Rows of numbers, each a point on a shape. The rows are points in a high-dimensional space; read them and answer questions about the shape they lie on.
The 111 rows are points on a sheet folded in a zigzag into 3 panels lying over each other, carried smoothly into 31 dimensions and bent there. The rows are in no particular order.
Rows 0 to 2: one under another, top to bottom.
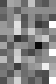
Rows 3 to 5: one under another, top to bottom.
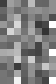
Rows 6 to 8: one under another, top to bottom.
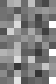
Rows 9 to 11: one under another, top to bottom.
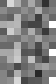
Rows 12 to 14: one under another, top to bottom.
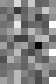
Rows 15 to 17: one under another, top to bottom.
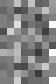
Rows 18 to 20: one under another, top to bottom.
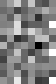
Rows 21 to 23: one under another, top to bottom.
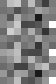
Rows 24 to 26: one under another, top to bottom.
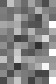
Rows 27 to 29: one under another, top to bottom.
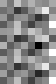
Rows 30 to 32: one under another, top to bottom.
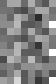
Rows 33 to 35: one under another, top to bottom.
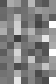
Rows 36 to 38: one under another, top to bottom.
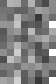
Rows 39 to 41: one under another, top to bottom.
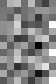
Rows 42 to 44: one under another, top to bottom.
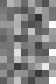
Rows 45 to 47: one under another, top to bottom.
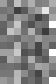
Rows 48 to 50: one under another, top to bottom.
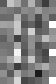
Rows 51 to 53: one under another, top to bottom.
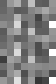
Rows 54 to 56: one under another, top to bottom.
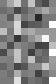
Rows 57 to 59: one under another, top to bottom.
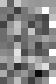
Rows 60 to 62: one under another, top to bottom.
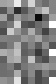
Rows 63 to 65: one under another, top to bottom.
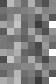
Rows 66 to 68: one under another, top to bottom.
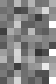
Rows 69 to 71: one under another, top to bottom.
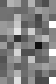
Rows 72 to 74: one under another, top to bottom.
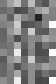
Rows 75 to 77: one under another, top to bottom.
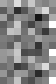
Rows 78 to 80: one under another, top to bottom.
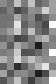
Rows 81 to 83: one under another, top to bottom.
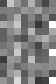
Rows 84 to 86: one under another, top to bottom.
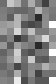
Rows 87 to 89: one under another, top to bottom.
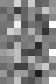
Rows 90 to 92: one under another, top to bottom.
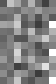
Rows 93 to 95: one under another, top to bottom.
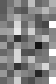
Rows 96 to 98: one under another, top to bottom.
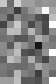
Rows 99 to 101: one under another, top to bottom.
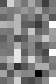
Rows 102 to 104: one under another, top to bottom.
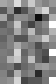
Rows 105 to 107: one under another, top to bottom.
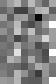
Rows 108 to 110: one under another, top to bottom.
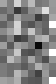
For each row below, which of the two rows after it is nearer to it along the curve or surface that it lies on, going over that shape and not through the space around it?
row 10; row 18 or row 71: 18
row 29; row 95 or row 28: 28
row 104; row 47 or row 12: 12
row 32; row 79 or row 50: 50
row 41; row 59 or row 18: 59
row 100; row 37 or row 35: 35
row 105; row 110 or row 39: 110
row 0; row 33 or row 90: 90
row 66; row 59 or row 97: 59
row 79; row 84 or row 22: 84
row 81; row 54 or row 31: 54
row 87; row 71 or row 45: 71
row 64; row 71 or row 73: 71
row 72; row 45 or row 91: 45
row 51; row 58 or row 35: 35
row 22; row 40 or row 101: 101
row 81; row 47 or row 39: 39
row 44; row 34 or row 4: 34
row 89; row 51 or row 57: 57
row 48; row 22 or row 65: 22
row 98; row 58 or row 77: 58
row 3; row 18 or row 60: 18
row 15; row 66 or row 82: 66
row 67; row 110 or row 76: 76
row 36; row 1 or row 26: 1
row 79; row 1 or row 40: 1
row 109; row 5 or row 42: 42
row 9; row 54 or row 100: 54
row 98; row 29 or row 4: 4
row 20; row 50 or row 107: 50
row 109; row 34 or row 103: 34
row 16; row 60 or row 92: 60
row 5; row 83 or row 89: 83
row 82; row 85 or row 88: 85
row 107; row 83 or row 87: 83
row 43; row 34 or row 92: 34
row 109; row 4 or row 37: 4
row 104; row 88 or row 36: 88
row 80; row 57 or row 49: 57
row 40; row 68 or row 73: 68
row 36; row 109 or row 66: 109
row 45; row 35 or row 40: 40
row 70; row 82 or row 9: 9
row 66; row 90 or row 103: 103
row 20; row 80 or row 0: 0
